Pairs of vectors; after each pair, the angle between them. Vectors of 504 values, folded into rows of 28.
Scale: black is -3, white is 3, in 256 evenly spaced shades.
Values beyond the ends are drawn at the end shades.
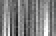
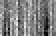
nearly opposite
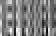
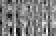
nearly opposite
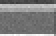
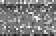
partly opposed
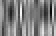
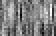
nearly opposite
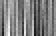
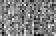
partly aligned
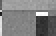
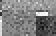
nearly parallel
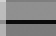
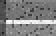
nearly opposite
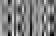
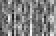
nearly opposite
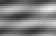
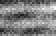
nearly parallel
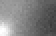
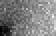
nearly opposite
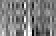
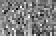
partly aligned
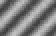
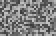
orthogonal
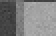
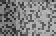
partly aligned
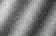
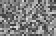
orthogonal
